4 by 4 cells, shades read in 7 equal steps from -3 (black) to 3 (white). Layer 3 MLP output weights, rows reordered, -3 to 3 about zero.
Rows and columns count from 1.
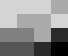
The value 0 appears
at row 3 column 1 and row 3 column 2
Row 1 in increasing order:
1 2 2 2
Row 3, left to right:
0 0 1 -2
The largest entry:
2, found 5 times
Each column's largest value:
2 2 2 2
